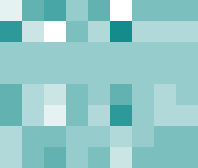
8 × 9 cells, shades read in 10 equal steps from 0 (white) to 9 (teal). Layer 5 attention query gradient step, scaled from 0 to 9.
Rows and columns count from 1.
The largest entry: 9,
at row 2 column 6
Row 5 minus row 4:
2 -1 -2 1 0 2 0 -1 0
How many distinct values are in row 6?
6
